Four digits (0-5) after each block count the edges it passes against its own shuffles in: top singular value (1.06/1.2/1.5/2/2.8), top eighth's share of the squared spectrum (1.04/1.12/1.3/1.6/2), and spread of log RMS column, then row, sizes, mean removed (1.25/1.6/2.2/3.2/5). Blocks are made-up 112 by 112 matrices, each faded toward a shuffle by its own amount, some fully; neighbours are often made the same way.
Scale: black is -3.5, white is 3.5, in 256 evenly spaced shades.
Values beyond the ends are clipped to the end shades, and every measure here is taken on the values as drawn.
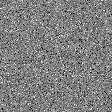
0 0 0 0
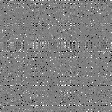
5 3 2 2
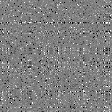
5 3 2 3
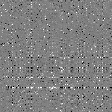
5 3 2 2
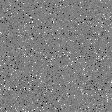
3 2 0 1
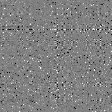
4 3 1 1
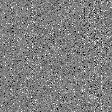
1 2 2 0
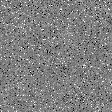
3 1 0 0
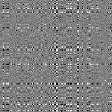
5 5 4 4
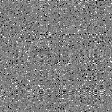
4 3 2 2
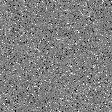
2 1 0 0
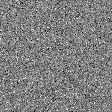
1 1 0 0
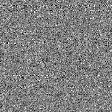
3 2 0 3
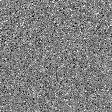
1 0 0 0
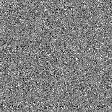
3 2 0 2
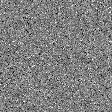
0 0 0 0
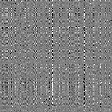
5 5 4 3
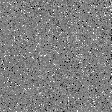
3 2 1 0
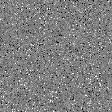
3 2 1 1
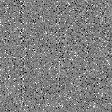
4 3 2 1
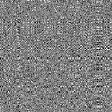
5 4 3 3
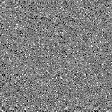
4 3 1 2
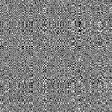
5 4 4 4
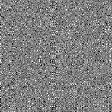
4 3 2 2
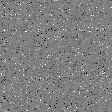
2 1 0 0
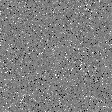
0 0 0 0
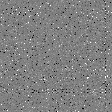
3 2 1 1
